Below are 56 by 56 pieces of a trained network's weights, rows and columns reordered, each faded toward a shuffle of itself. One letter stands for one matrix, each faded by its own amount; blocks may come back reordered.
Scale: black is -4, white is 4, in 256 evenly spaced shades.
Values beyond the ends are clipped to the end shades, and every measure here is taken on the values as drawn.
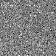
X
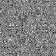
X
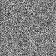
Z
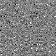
X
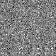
X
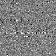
X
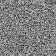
Z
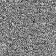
Z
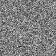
Z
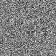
Z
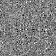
X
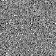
X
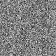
Z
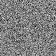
Z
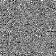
X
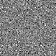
X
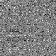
X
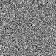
Z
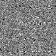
X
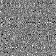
X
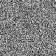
Z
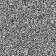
Z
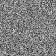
Z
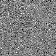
X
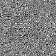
X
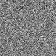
Z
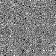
X
